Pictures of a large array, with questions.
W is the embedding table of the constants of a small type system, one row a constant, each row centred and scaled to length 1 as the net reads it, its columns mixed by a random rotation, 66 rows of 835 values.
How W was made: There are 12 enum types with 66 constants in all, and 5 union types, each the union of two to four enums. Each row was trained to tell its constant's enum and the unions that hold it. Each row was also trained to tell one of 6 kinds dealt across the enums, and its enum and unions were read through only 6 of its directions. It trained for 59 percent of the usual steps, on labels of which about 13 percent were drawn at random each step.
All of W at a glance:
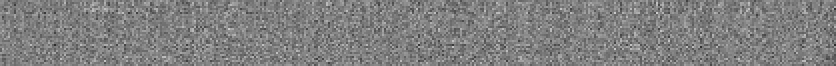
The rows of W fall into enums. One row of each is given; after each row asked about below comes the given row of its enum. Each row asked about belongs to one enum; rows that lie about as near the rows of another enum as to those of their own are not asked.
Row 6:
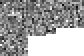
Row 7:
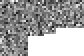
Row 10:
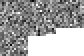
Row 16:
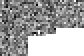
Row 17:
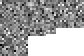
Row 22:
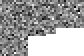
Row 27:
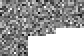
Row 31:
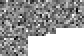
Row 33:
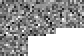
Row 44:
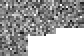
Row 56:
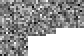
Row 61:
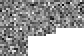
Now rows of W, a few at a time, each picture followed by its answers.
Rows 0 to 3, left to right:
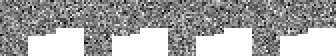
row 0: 22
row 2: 33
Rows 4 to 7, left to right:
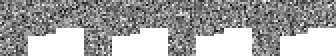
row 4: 61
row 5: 33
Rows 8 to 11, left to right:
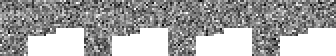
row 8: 6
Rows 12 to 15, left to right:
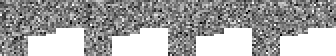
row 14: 16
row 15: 17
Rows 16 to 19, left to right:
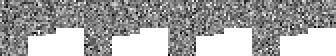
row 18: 16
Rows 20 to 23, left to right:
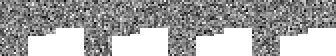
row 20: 17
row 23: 44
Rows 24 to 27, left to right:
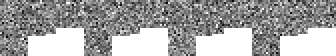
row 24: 22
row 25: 61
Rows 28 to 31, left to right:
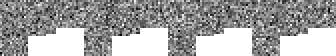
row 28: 16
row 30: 56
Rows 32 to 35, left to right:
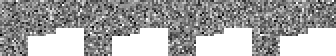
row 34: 61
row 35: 44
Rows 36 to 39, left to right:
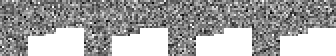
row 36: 61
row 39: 56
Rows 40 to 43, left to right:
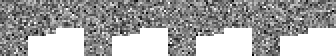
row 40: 22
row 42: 17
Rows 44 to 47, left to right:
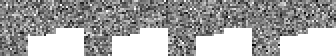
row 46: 7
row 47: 17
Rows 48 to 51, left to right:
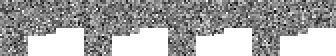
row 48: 44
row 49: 31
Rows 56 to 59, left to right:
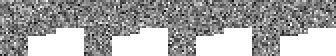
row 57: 16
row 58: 17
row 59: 33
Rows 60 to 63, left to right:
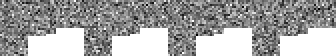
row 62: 22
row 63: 61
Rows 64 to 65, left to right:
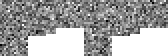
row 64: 22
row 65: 44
